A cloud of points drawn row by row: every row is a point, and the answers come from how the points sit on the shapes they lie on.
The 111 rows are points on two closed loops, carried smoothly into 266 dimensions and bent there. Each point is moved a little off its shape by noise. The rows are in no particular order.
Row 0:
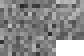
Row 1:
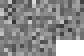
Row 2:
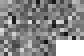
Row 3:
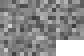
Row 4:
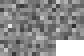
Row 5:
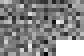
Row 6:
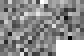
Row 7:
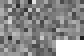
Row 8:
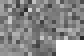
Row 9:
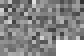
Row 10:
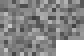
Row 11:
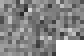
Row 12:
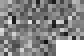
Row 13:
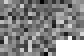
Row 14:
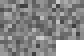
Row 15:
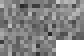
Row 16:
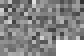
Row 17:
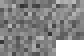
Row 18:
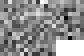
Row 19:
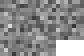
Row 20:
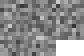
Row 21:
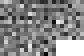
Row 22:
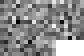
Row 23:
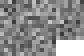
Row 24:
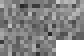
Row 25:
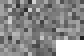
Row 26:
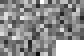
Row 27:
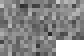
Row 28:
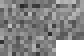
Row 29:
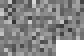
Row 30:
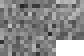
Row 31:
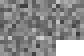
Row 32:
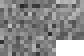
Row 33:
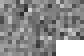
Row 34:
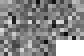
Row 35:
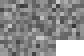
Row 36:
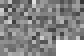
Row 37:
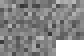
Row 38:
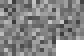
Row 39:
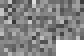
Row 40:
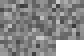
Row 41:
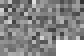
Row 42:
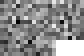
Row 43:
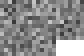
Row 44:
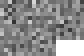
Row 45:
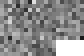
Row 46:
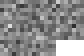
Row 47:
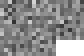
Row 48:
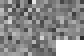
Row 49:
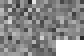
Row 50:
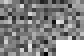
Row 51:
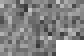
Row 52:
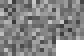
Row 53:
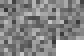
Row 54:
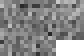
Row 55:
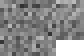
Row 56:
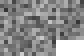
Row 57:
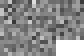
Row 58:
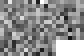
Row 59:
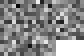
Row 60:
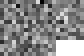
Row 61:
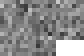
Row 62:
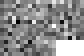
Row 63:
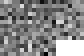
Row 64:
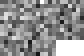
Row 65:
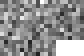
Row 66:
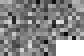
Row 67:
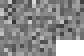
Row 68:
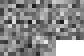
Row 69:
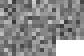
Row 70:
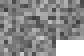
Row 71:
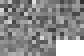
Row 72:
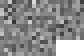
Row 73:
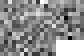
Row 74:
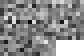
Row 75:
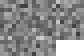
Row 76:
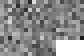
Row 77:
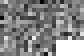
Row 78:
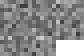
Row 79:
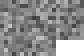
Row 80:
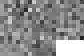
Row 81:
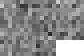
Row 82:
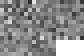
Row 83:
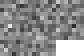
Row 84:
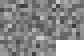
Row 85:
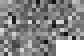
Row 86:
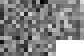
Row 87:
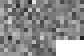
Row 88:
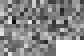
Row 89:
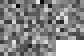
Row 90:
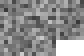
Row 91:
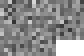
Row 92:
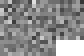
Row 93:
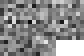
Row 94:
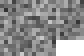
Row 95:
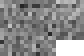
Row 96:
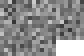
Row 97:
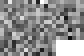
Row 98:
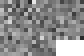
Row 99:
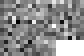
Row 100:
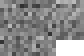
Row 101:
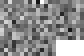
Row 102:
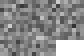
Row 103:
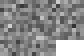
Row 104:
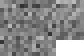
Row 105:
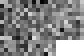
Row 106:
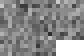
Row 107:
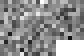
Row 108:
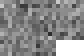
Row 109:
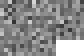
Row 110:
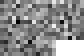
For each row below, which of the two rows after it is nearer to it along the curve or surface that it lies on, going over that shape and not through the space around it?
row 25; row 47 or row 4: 47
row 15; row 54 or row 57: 54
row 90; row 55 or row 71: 71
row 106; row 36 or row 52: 36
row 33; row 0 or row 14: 0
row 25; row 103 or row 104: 104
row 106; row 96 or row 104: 104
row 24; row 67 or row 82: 82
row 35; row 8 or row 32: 32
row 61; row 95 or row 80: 95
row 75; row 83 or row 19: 83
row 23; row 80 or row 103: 103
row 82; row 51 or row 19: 51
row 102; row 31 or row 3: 31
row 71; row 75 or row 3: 3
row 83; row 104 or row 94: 94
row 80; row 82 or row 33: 33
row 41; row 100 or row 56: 56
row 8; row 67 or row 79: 67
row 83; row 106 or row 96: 96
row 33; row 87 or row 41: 87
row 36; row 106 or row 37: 106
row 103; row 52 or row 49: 52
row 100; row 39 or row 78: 78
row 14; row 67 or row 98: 67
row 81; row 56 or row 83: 83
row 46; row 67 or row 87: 67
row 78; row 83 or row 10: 83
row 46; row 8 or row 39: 39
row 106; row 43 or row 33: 33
